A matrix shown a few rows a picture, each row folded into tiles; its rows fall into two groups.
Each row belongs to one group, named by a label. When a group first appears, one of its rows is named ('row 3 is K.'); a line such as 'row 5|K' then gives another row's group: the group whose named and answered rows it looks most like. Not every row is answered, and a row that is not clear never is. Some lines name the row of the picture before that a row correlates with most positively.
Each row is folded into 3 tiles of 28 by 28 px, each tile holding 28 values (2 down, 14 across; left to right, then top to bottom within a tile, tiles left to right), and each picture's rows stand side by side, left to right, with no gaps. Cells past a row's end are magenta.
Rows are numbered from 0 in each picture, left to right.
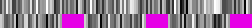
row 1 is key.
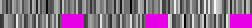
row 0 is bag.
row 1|bag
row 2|key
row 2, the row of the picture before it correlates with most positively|1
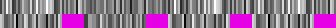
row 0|key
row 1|bag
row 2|key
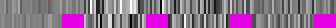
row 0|bag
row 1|key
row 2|bag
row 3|bag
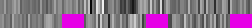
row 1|bag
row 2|bag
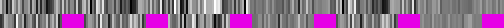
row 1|bag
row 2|key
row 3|bag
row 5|bag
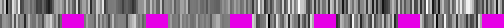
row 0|bag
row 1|bag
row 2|bag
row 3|key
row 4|bag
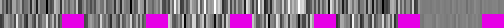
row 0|bag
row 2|key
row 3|key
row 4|bag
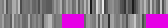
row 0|bag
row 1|bag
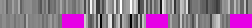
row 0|bag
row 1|key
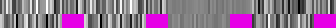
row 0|key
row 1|key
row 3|bag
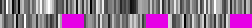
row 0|key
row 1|bag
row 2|key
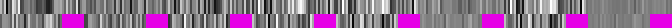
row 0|bag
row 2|bag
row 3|key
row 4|key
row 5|bag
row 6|key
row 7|bag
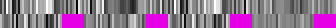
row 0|key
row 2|key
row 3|bag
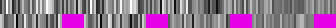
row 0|key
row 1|key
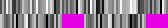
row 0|key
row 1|key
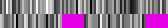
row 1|bag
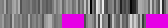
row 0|bag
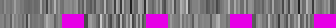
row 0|bag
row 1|bag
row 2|bag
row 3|bag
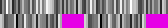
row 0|key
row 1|key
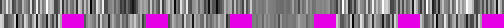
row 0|key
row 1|bag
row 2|bag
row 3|bag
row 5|key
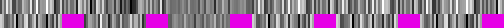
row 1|bag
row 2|bag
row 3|key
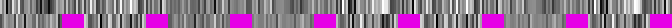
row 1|key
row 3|bag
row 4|key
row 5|key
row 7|key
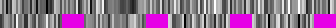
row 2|key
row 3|key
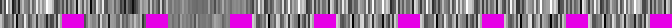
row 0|key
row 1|bag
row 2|bag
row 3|key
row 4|key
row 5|key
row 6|key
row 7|key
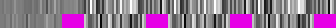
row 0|bag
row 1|key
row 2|key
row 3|key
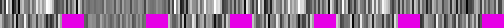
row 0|key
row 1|bag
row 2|key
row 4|key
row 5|bag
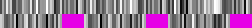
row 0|key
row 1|key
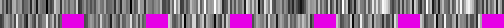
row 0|bag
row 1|bag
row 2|key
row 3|bag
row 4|key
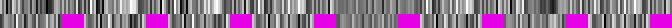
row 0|bag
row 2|key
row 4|bag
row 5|key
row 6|bag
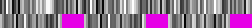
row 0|key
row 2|key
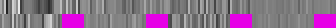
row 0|bag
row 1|bag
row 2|bag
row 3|bag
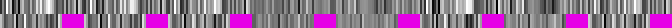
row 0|key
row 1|key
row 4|bag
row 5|key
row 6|bag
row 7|key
